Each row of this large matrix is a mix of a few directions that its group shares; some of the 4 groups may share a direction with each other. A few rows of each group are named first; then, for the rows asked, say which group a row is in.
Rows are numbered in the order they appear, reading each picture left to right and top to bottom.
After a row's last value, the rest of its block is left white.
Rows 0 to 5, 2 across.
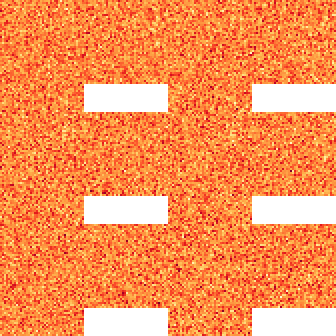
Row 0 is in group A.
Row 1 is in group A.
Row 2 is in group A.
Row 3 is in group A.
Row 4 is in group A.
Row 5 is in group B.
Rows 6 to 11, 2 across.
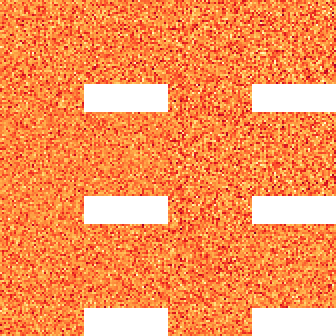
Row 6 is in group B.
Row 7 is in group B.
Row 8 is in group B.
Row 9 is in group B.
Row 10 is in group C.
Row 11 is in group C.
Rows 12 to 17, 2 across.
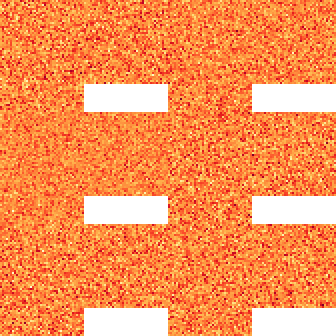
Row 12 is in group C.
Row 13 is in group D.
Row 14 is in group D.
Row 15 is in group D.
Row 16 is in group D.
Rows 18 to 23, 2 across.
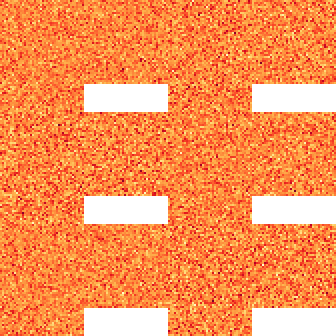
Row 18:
D
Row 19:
A
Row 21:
B
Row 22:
D
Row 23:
C
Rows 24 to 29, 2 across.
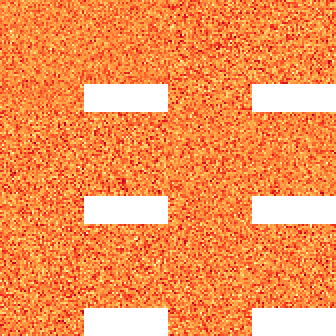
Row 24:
C
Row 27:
A
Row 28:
C
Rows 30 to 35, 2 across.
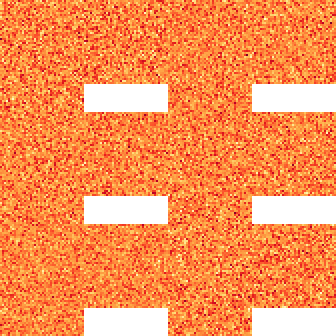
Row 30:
D
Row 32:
A
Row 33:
D
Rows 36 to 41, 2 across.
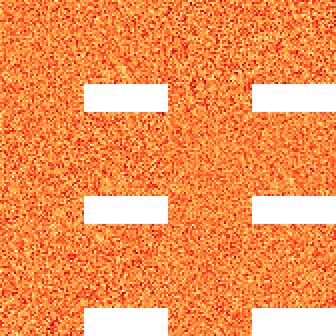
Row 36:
A
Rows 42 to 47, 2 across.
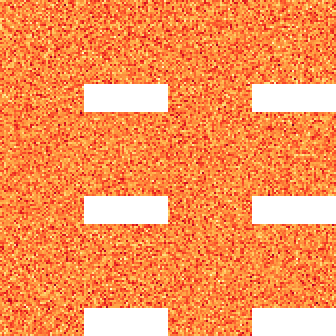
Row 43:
B
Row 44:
D
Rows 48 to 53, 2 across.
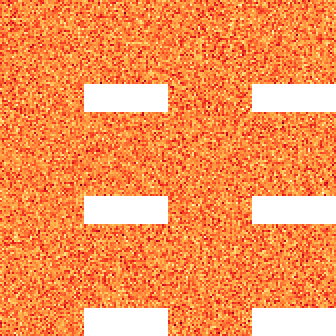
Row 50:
C
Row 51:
B
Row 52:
D
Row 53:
D
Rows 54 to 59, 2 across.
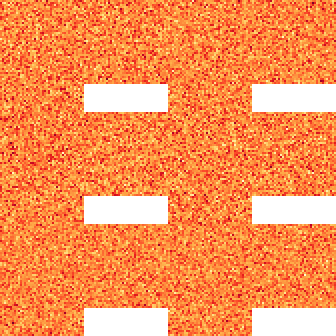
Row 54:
D
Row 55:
A
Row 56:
C
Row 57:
B
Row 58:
D
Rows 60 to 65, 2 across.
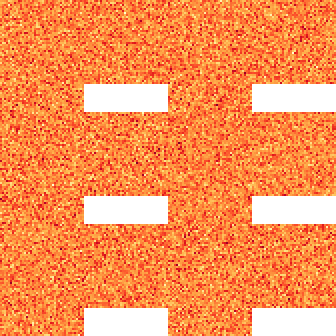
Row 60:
D
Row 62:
C
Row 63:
C
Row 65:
B
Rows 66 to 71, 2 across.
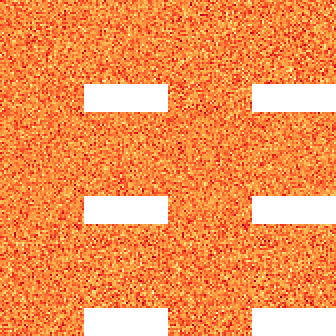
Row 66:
A
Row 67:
B
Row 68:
B
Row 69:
C
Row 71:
B
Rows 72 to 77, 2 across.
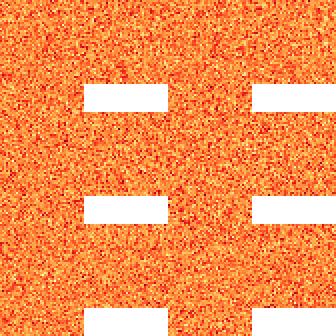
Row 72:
A
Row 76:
A
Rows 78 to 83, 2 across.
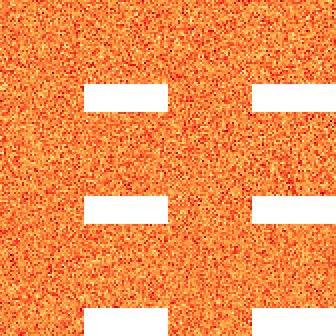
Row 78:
C
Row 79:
B
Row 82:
C
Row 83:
D
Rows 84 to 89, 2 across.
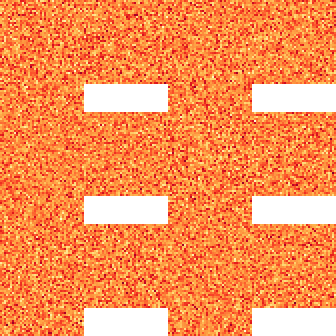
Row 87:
C
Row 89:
B
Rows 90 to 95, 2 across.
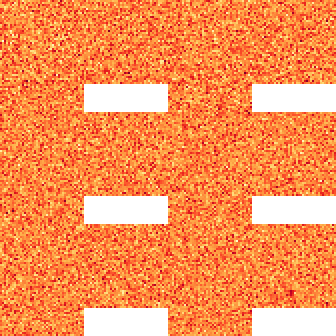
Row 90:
C
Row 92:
D
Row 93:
D
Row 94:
A
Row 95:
A
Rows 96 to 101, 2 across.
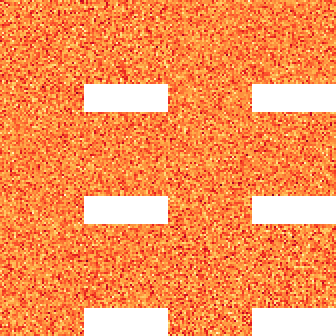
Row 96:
A
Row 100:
B
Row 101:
D
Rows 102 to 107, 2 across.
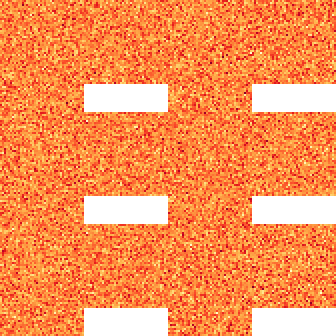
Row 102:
A
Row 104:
C
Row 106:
C
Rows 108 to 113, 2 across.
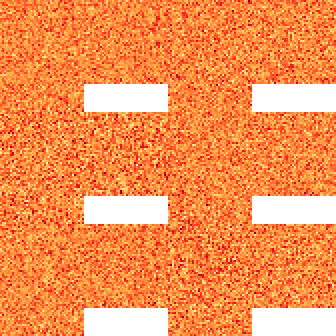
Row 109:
B
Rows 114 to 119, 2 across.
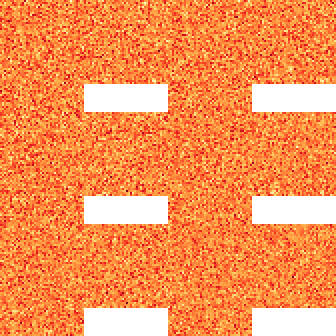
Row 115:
A
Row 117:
A
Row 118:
B
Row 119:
D
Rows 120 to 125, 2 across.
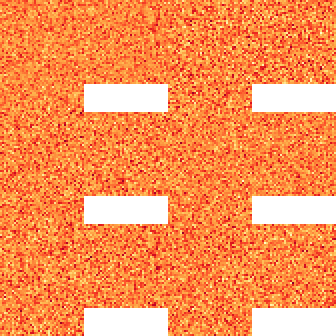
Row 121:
B
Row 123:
B
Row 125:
A
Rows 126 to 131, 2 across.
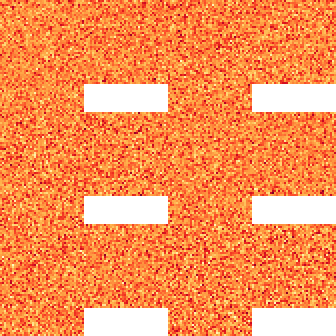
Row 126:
A
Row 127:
C
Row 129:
A
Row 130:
A
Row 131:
D
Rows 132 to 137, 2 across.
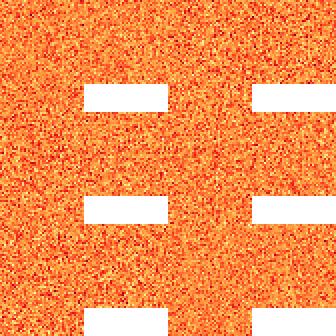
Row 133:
B
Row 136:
B
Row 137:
B
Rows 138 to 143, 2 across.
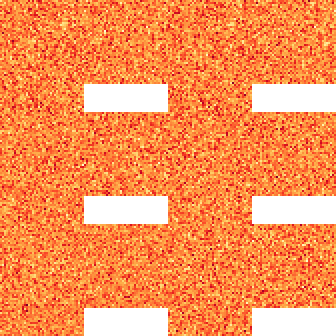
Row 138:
A
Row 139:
A
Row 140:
A
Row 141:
B
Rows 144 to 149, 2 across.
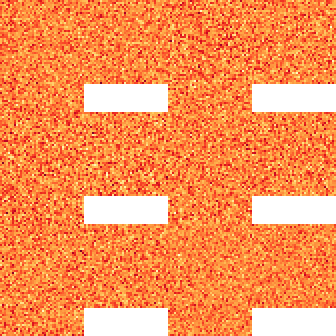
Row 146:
B
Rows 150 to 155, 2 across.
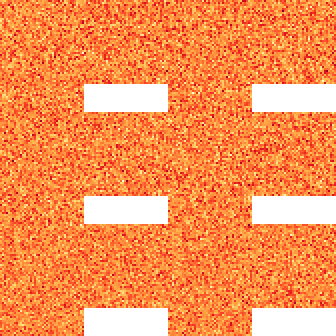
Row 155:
B
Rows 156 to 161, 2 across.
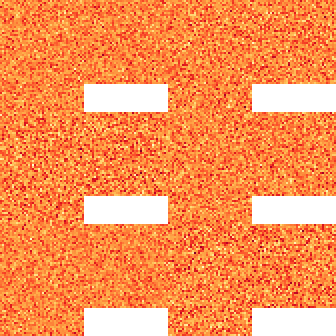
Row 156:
B
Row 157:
B
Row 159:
A
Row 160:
A
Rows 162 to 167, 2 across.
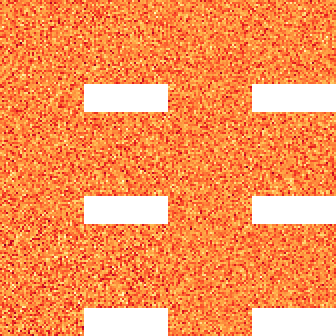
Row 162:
B
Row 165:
A
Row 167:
A
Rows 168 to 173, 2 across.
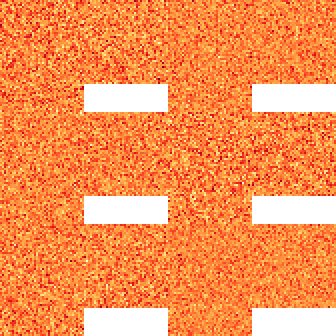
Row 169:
A
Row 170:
D
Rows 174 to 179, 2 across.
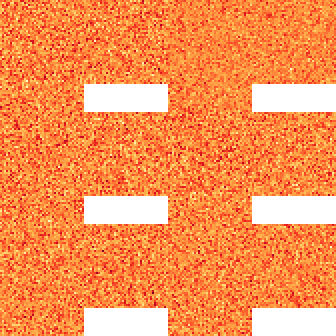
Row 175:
D
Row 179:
A
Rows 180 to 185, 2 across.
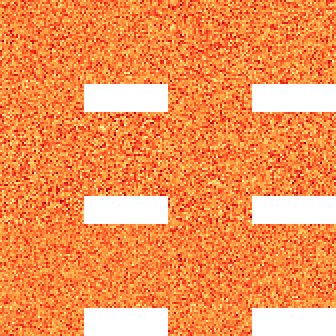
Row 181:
C
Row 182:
D
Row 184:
D
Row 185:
C
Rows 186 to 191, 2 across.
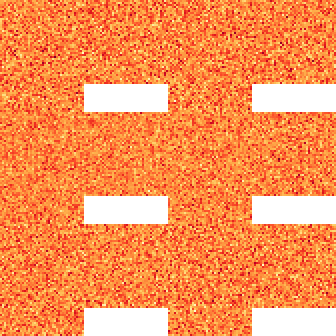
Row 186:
A
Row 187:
B
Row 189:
B
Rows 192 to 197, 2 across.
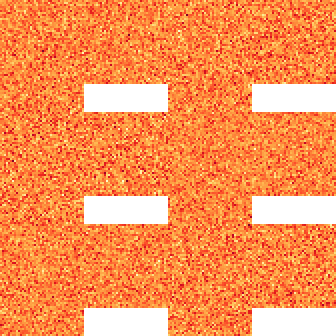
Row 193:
C
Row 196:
C
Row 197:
D
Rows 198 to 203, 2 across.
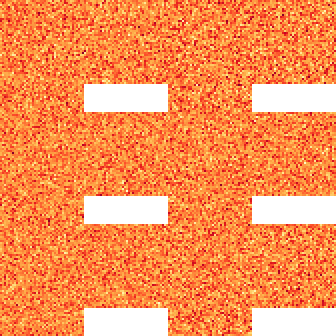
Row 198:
A
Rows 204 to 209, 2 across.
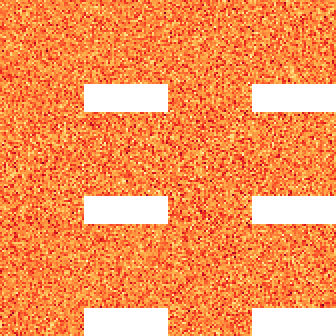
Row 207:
A
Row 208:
D
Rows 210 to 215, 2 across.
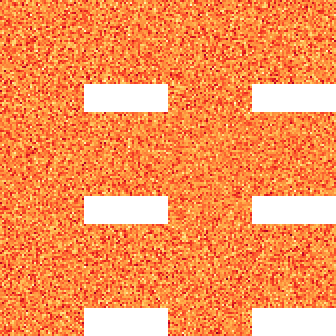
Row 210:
A
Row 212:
A
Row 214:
D
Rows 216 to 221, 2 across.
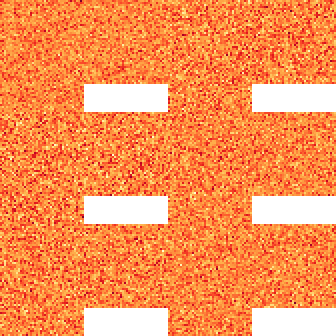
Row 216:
B
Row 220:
C
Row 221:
B
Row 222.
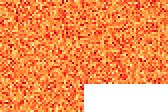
